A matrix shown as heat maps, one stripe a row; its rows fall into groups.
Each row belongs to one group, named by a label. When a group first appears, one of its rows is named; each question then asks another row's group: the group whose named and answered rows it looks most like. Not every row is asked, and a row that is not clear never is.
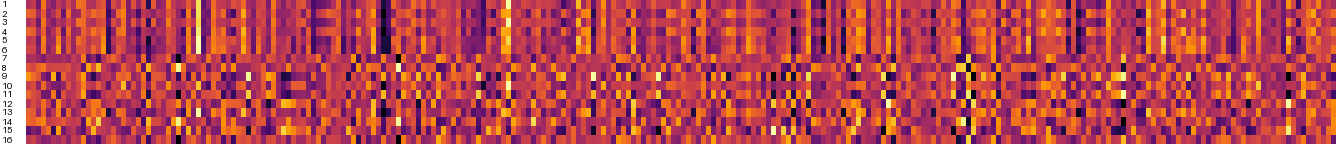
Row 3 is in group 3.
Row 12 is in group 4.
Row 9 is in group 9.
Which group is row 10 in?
3
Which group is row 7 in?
9
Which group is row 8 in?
4
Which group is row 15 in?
4
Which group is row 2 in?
3
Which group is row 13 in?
3
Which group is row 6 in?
3
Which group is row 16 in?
9
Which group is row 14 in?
4
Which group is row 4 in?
3
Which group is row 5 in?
3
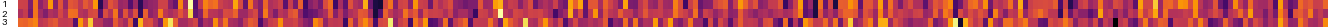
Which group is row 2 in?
3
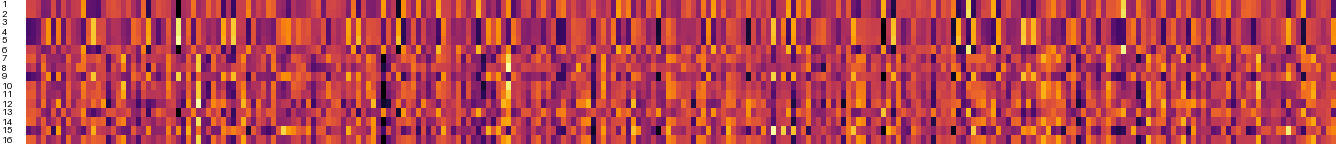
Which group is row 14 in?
3
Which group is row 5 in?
4
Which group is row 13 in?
9
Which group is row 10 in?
3
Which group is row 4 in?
4
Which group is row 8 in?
3
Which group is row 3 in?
4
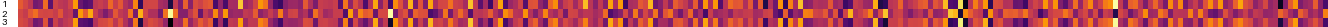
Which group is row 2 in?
4
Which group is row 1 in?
9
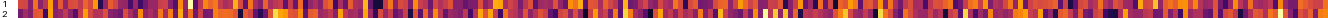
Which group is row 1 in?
3
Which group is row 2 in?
4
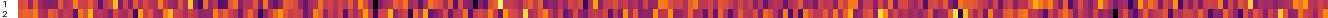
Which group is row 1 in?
3
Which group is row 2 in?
4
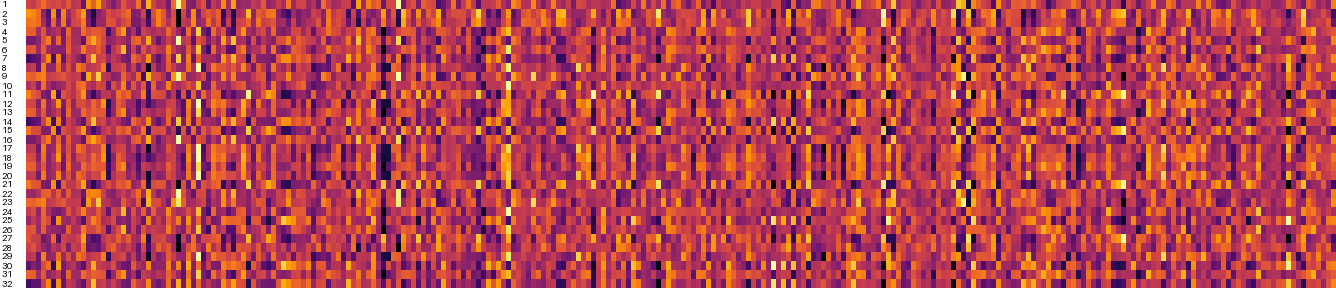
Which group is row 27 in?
9
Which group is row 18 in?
3
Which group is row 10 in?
3
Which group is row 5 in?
4
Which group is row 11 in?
9
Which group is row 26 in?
3
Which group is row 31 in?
3
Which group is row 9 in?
4
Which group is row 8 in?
3
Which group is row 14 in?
4
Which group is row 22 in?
4
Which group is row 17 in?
3
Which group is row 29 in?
3
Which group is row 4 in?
3
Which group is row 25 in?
4
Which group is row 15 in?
9
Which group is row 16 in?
4
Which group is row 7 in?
4
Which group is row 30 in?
4
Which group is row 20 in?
3
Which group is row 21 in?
9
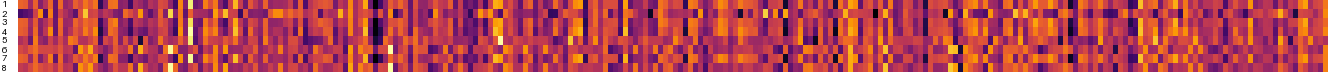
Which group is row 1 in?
3
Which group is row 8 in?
4
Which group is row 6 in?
4
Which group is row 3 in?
3
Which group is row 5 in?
3
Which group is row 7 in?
3
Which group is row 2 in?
4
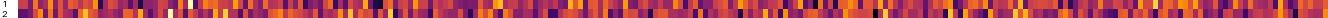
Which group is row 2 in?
4
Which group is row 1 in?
3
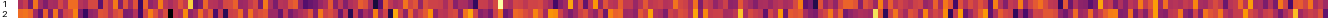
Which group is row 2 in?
9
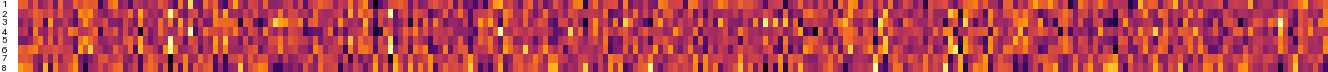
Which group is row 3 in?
4
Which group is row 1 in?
3
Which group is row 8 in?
9
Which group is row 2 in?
4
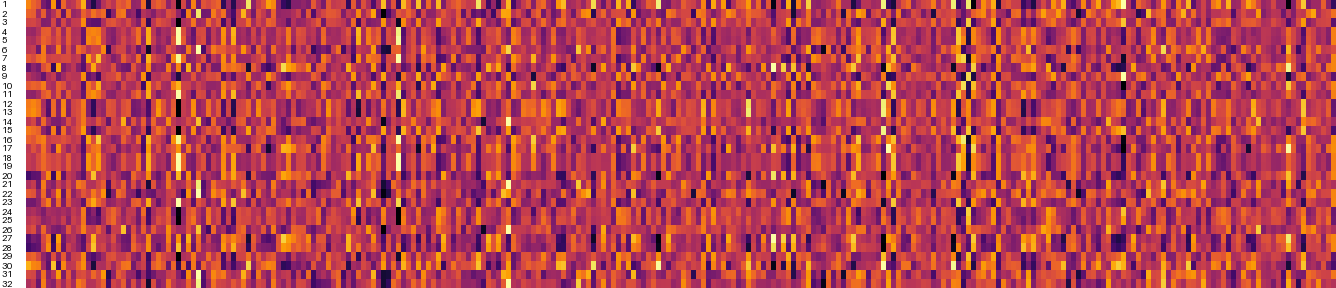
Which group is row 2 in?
3
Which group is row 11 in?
4
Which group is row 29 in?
9
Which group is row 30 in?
9
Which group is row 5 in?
4
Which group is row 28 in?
4
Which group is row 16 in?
4
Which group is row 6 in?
3
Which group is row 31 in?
3
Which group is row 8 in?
4
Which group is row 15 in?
9
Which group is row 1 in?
9
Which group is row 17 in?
4
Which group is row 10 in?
4
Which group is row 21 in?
3
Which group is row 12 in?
9
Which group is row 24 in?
9
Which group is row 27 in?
4
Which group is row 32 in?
3
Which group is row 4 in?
4
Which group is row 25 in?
9
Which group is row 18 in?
4
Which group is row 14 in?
3
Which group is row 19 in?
4
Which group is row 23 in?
4
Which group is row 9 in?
9
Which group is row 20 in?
4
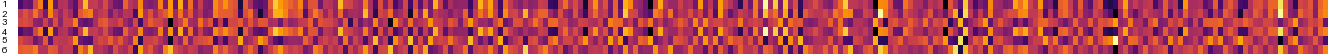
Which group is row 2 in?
4
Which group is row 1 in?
4
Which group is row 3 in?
9
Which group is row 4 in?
4
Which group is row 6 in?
4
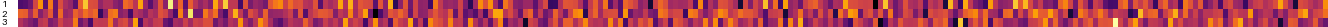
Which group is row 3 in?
9
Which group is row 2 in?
3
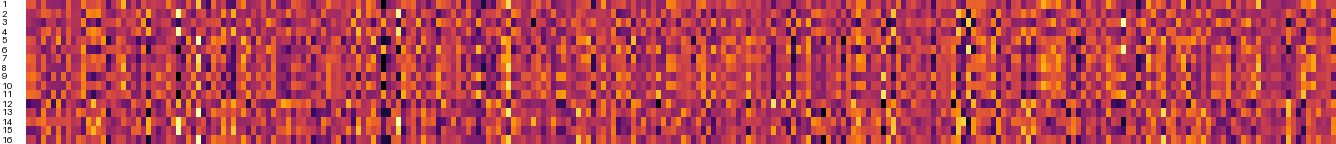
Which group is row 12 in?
4
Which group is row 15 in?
4
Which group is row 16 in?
3
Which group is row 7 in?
3
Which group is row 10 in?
3
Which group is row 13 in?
3
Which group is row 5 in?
3
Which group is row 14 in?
4
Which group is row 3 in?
9
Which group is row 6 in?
9
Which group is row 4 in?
4
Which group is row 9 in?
9
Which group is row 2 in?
4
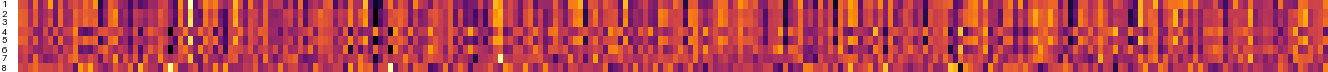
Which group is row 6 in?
9
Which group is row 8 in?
4
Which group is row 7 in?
3
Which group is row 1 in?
3
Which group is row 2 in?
3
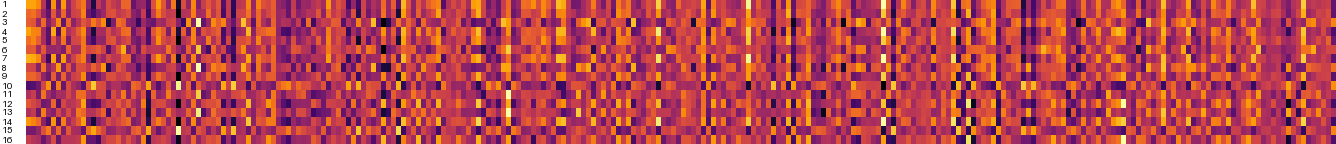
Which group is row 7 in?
9
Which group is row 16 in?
9
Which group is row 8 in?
3
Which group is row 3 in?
3
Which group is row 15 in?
4
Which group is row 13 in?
3
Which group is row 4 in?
9
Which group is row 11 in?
3
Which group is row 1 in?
9
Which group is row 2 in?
9
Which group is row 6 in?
3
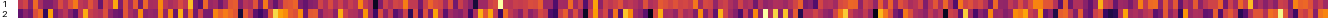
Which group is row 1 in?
3
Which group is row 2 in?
4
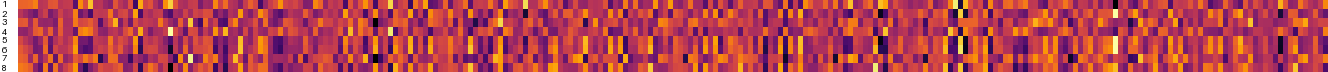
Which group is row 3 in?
3
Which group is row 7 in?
3
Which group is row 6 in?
9
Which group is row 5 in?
9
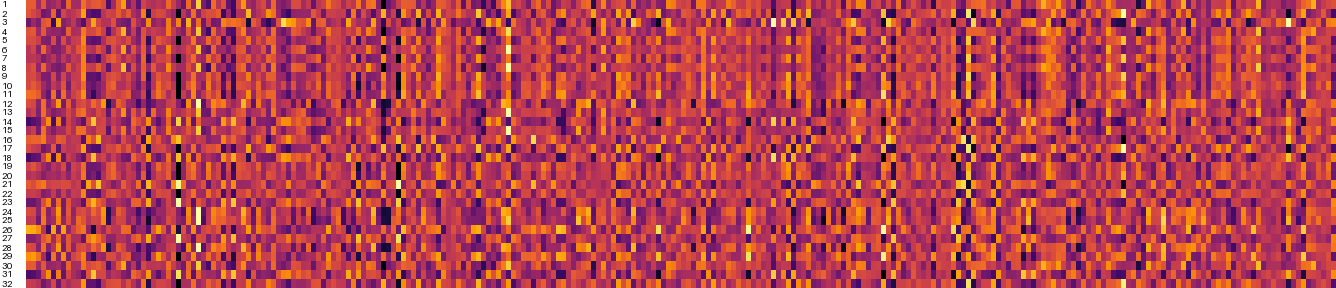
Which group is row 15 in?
3
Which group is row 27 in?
4
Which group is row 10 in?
9
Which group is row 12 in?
3
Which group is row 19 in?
9
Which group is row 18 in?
4
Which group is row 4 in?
3
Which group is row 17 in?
9
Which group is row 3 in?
4
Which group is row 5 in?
9
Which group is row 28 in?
3
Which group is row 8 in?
3
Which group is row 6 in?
3
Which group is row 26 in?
9
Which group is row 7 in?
9
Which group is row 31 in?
4
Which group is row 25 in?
3
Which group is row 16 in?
4
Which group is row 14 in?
4
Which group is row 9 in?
9
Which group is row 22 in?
9
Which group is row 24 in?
3
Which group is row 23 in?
4
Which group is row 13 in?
3
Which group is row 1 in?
3
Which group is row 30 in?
3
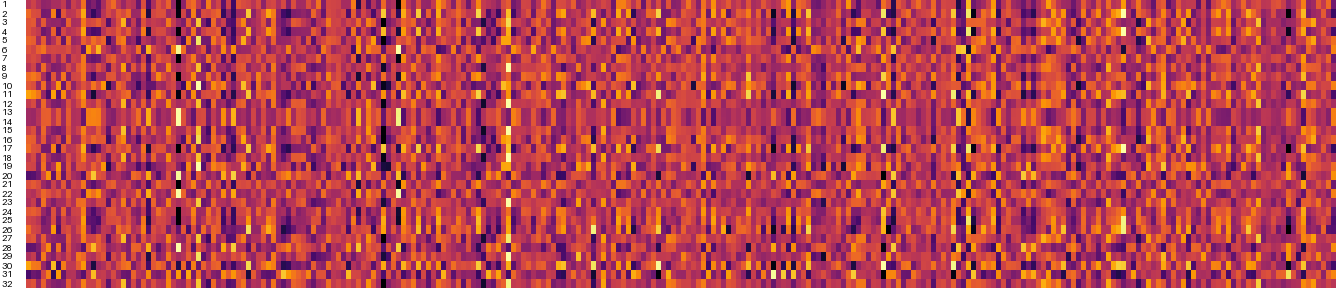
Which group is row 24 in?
9
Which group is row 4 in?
9
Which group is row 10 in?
3
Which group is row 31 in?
4
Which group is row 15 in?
3
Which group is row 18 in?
3
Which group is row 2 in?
9
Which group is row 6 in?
4
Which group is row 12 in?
3
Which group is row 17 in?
9
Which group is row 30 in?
9
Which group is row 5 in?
3
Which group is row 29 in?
3
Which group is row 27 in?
3
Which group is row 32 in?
3
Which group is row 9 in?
9
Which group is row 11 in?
9
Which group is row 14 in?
4
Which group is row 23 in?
3
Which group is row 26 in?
9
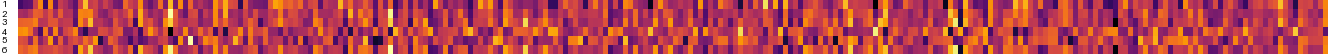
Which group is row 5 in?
3
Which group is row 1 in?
4
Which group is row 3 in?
4
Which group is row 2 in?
4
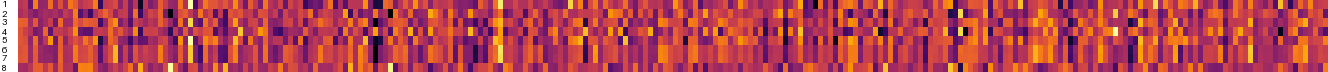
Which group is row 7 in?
3
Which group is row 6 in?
3
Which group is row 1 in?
3
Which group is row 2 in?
9
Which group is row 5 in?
3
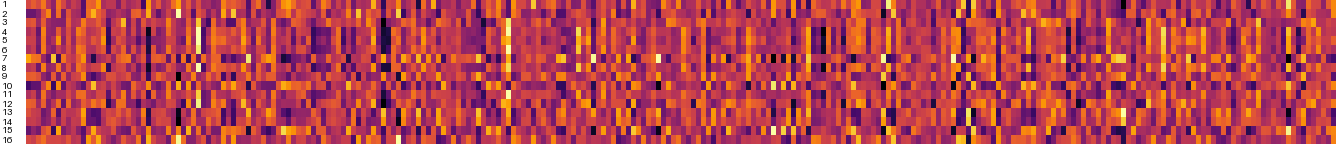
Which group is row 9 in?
9
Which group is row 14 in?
9
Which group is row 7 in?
9
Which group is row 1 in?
4
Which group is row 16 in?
4
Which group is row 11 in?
3
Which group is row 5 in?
3
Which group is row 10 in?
4
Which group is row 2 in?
4
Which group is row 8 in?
3
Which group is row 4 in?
3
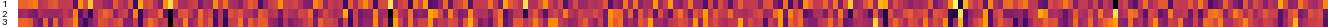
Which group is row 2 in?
9
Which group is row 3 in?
9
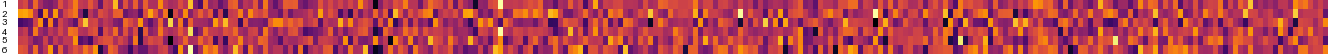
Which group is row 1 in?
3
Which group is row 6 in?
3
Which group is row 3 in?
4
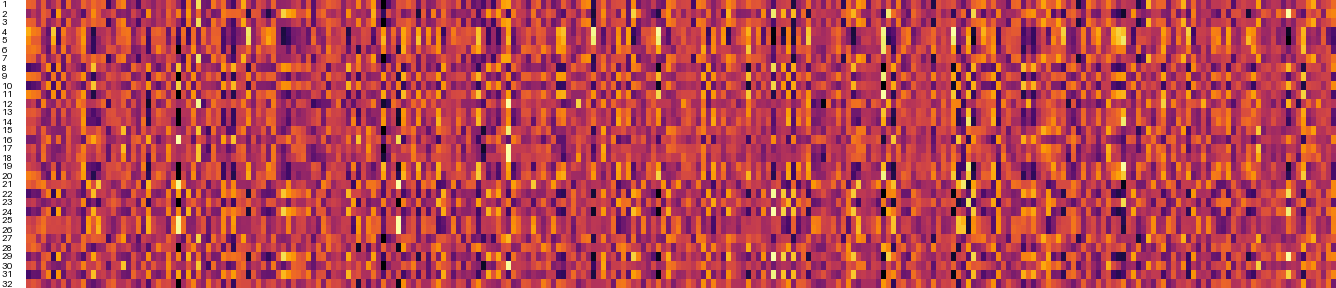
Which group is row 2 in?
4
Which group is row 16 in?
4
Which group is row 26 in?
4
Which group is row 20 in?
9
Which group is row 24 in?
4
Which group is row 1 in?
3
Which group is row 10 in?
4
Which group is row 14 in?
9
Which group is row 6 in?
9
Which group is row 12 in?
3
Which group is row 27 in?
3
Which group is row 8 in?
4
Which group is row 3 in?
3
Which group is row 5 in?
9
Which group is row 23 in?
9
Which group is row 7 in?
3
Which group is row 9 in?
9
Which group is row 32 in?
9
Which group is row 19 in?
9
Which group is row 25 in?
4
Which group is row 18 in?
3
